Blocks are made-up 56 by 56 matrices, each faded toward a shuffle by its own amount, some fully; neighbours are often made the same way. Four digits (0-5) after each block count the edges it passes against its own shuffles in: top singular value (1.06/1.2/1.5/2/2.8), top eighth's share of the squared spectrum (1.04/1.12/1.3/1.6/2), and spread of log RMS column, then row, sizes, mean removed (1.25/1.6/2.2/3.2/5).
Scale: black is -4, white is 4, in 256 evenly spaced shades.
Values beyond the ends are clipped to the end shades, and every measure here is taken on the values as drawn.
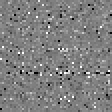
2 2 0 1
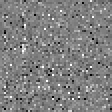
1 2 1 1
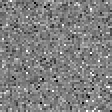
0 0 0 0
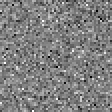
0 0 0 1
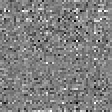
2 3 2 3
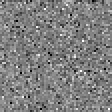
0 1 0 1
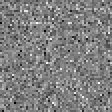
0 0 0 1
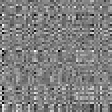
5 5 3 3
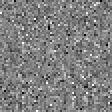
3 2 1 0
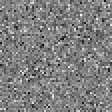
0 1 0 0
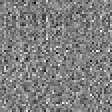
4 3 2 1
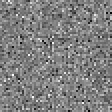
2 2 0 0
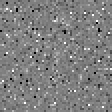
0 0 0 0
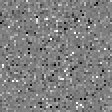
1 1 0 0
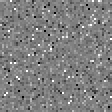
0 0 0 0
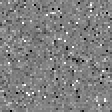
0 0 0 0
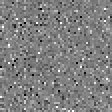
2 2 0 0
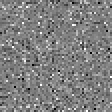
3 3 1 2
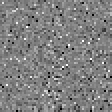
3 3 1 0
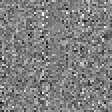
1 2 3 0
